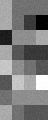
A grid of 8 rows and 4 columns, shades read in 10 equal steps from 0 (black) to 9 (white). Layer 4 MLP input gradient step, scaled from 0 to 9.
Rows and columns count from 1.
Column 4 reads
4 0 6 2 3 9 5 3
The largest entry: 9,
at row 6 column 4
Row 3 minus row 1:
-5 1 1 2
